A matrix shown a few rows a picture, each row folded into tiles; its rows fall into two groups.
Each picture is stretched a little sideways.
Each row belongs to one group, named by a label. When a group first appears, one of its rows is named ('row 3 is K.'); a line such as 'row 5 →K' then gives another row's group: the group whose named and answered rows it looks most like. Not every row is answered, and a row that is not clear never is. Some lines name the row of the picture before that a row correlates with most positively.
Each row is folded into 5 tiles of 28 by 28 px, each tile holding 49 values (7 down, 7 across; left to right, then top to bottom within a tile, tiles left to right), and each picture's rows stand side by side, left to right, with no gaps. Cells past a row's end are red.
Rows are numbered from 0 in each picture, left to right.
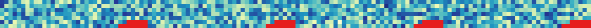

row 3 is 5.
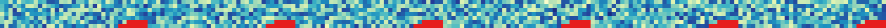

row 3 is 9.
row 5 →9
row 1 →5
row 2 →5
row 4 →9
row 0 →9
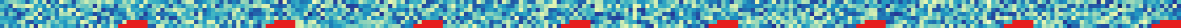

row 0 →9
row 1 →5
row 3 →5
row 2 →9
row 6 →5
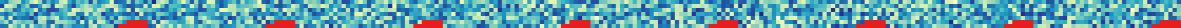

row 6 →9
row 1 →5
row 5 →5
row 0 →5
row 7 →5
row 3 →9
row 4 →5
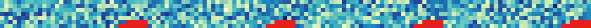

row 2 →9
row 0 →5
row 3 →9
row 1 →9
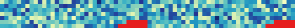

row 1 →5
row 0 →9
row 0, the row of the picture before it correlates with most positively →3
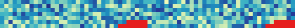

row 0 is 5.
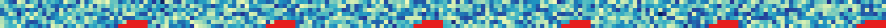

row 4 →9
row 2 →5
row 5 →5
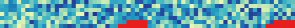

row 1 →5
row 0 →9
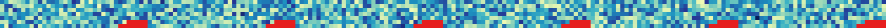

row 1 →9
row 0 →9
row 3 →5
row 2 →5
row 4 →5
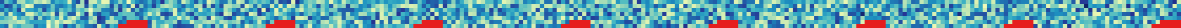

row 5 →9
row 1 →9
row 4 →9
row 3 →5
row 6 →9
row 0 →9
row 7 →9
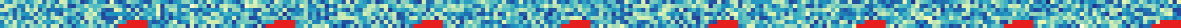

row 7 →9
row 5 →5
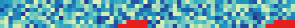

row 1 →5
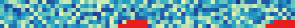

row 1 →5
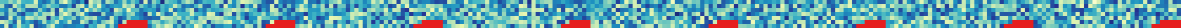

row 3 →9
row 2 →5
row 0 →9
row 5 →5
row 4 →9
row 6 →5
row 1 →9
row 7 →5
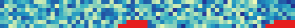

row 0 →5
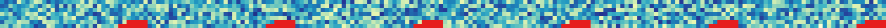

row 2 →9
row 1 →5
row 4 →5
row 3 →9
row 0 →9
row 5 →5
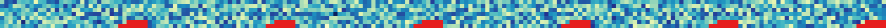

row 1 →5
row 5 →9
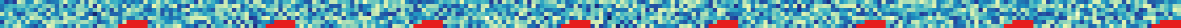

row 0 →9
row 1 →5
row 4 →9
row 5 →5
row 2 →9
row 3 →9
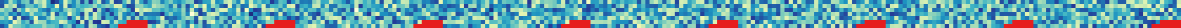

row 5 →5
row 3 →9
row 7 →5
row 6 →5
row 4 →9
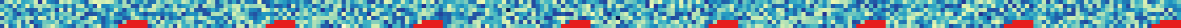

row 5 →9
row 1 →5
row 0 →9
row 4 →9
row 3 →5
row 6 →9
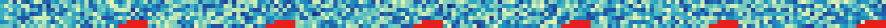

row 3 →9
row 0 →5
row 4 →5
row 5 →9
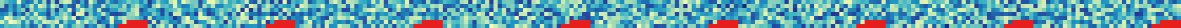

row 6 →5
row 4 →9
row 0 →9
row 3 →9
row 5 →9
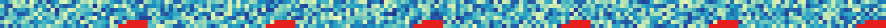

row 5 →5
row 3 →5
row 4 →9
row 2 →9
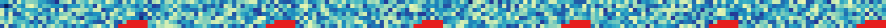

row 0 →9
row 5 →5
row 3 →9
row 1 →9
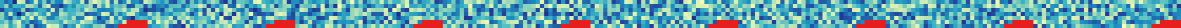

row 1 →9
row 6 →5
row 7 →9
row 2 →5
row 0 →9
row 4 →5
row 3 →5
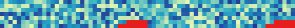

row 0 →5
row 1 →5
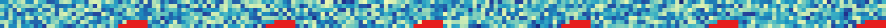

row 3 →9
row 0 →9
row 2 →9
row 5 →5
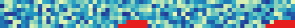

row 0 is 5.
